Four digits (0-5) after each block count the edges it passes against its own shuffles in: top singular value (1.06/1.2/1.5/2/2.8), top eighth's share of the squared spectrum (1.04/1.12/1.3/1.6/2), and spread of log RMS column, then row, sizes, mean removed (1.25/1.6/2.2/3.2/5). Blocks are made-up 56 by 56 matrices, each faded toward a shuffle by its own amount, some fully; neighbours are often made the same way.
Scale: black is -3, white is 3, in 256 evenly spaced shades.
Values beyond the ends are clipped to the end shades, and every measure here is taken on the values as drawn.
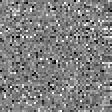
3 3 0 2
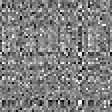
4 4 3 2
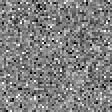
1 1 0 0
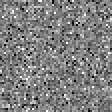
0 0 0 0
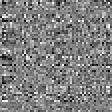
4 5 2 3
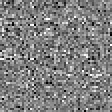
3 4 1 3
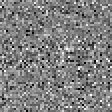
3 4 1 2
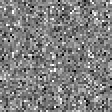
2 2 0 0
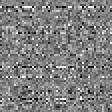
4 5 2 3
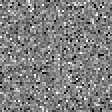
0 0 0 0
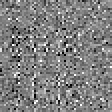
4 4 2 2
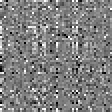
4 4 3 2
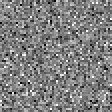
0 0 0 0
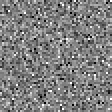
0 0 0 0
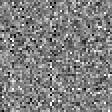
3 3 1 2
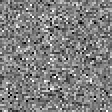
2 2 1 1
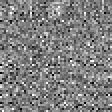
4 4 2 2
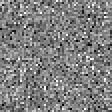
1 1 0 0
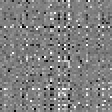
4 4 3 3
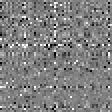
4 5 2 3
